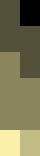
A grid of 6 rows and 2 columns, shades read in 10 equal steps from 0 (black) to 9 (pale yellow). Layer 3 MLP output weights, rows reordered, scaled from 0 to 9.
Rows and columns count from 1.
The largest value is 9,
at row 6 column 1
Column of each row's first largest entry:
1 1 1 1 1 1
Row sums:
3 6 8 10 10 16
